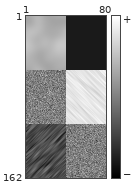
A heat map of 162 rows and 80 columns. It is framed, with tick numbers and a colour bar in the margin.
It is made of 3 by 2 panels. Panel 1,1: high, smooth, faint in contrast. Panel 1,2: very low, flat. Panel 2,1: middling, fine-grained. Panel 2,2: very high, slanting down to the right, faint in contrast. Panel 3,1: low, slanting up to the right. Panel 3,2: middling, fine-grained.
